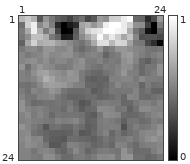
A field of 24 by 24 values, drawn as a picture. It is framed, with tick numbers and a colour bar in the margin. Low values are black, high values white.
The bottom part is calmer, past a seam about 20% of the way down. Neither half mirrors the other. The texture is blotchy.
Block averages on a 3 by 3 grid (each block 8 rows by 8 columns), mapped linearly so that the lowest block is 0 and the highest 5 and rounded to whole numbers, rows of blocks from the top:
4 5 3 | 3 0 1 | 1 0 1
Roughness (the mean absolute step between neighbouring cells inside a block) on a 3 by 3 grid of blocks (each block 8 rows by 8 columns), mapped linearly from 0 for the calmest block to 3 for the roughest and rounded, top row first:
3 3 3
0 0 0
0 0 0
